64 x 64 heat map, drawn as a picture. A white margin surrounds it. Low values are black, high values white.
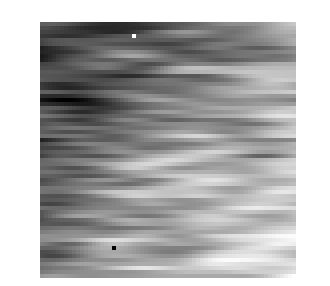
Ninth with the lowest average: top left. Grain: streaks across. Ninth with the highest average: bottom right. Mirror symmetry: none. Slope: up to the bottom right. Lone odd cells: 2, 1 higher and 1 lower than their neighbours.
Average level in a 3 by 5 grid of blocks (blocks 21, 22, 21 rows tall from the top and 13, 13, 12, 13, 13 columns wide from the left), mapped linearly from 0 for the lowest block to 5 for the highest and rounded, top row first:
0 1 2 2 3 / 1 2 3 4 4 / 2 3 3 4 5
